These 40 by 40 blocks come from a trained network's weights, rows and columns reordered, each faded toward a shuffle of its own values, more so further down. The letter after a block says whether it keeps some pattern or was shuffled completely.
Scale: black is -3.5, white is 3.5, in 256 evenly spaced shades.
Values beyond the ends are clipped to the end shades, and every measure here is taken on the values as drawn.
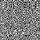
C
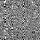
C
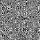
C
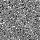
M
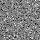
M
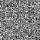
C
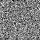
M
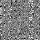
C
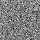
M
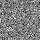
M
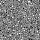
M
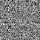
C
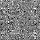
C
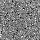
M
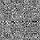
C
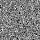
M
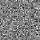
C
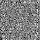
C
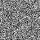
M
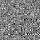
C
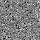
M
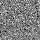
M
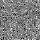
C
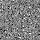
M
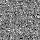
M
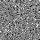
M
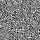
M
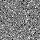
M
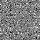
C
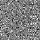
C
